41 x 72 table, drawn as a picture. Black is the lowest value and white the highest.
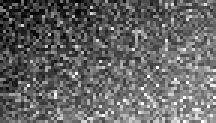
Ninth with the lowest average: top left. Ninth with the highest average: bottom right. Slope: up to the bottom right. Odd rows or columns: none. Grain: fine. Stripes: none. Mirror symmetry: none. Average level on the scale: 40%.
